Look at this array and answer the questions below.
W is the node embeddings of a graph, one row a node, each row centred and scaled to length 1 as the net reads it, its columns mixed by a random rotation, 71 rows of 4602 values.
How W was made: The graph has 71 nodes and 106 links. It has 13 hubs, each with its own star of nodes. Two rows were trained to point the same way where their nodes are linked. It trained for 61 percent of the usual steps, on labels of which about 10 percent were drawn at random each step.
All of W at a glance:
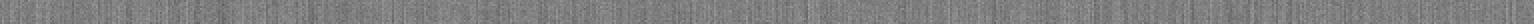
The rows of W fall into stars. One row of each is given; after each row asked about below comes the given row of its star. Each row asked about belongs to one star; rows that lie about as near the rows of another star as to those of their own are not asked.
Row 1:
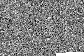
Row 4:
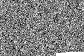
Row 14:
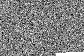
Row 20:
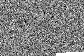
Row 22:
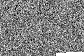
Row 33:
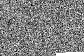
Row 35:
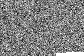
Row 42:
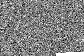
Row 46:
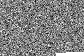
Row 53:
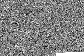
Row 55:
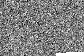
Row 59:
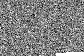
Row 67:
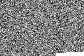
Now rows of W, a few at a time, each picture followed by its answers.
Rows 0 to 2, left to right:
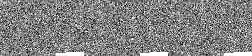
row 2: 53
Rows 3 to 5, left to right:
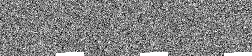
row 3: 4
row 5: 20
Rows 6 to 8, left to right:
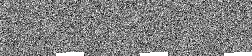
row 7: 59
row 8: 35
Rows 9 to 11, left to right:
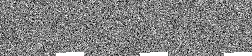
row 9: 14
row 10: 14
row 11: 55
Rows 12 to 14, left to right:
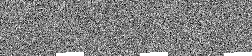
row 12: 1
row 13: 55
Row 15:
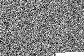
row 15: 46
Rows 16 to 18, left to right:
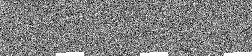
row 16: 14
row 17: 14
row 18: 4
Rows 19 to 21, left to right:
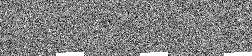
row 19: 59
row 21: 67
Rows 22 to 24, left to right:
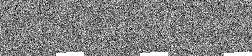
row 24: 22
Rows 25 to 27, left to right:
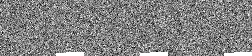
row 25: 55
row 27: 55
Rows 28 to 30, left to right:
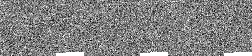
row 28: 53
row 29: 1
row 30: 42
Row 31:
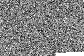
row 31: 33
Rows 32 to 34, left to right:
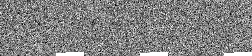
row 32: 59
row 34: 35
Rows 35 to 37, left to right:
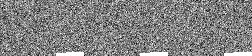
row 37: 42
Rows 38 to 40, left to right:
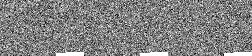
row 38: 33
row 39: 59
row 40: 33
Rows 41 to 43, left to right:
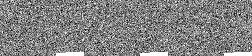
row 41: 22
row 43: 33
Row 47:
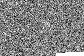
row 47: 4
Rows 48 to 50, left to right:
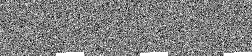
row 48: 20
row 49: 4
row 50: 42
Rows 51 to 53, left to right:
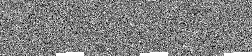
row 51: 1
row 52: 4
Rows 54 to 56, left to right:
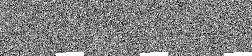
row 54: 55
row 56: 1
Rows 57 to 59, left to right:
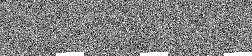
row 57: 20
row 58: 33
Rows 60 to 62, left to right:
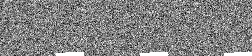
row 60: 53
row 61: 42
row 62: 22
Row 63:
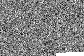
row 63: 1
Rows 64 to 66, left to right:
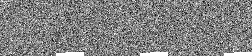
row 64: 42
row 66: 35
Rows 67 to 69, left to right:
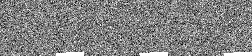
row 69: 53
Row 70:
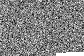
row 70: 14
